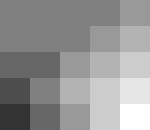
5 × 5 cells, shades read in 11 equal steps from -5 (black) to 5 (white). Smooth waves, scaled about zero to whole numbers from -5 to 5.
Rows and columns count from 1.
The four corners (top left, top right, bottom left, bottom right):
0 1 -3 5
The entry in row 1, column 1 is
0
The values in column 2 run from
-1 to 0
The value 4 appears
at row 4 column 5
